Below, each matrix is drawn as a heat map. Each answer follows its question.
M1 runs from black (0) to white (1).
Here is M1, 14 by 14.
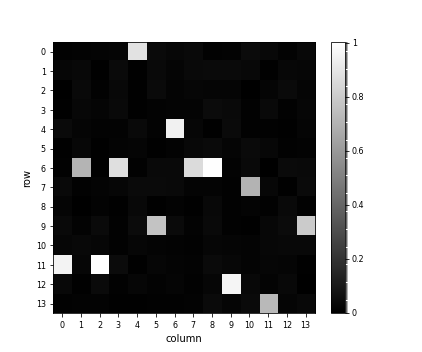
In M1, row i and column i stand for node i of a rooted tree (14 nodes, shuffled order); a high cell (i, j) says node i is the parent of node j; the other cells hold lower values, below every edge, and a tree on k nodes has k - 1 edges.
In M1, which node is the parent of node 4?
0
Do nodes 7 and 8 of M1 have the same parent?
yes
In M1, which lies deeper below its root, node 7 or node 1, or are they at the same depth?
the same depth
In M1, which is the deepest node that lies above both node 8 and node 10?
6
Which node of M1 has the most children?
6
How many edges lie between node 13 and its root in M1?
2
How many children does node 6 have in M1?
4
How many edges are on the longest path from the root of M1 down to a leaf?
8
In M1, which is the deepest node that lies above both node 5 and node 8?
9
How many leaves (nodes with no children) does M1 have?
6
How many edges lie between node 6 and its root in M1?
6
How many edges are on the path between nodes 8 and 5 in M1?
7
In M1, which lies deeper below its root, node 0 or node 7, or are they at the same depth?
node 7
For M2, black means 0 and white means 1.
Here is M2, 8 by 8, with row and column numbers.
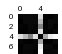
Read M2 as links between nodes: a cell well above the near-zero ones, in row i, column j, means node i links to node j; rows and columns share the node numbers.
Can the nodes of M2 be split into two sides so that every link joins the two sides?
yes
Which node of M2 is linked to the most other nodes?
node 4
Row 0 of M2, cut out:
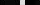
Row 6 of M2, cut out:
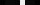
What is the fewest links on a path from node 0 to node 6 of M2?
2
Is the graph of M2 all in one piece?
yes
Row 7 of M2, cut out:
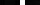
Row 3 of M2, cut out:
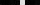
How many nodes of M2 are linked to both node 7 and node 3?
1
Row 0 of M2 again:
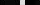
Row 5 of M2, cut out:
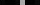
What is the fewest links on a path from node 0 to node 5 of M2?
2
